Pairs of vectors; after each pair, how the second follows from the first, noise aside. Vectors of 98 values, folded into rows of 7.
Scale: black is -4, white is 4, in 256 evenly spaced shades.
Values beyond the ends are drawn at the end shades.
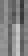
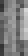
wrapped around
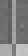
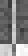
scaled up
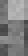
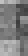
wrapped around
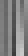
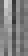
reversed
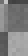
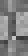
wrapped around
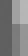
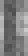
wrapped around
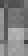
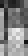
scaled up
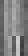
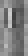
wrapped around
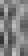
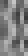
reversed
